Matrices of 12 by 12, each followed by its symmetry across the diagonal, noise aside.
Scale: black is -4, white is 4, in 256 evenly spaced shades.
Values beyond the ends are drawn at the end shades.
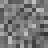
symmetric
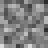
antisymmetric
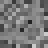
symmetric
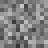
neither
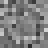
antisymmetric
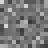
symmetric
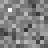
symmetric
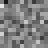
antisymmetric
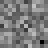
symmetric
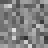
neither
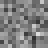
antisymmetric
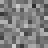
neither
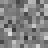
neither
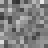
symmetric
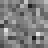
antisymmetric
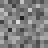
antisymmetric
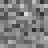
neither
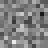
antisymmetric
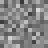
symmetric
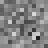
symmetric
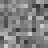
antisymmetric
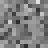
neither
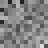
symmetric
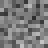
neither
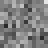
neither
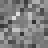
symmetric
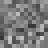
neither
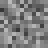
antisymmetric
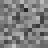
neither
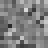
antisymmetric
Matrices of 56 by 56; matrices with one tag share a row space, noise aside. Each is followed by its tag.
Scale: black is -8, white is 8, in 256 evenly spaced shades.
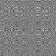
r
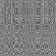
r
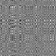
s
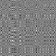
s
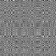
r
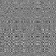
r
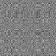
r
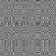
r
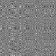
s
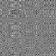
s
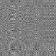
s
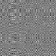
s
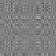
r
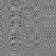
s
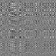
s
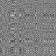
s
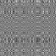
r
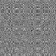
r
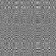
r
